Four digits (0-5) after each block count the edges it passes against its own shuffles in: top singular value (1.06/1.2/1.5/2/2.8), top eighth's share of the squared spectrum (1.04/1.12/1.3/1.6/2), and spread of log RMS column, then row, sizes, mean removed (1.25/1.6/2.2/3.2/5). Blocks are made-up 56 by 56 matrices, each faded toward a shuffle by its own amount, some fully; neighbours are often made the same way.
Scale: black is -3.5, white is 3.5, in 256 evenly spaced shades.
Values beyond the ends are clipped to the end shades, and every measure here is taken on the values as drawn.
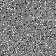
2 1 0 0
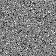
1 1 0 0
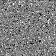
0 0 0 0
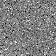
0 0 0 0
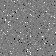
2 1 0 0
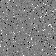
1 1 0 0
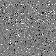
3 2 0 1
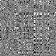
4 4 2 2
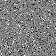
0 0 0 0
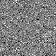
3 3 1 0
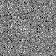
3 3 1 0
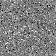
1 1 0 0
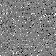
2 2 0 0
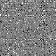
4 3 1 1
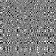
4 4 3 3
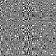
4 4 3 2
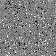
2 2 0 0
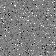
2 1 0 0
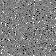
2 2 1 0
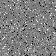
2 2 0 0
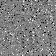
2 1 0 0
